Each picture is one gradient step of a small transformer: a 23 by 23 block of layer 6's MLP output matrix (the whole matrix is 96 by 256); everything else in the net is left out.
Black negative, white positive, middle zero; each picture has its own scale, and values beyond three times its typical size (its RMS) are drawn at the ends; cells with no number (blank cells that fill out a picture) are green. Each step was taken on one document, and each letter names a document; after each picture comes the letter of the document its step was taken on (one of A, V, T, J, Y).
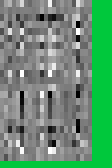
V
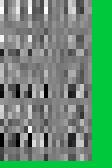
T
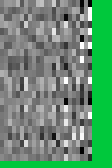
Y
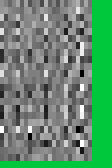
T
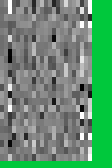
Y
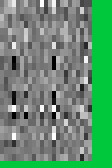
Y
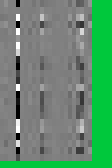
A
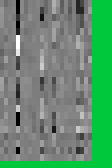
A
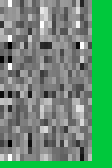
T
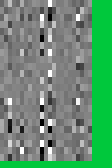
V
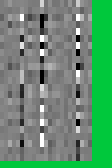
V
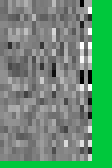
Y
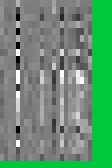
A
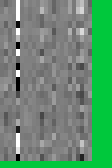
A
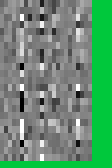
V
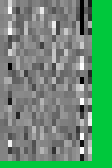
Y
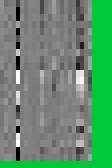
A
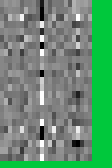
V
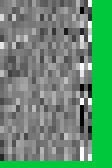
Y
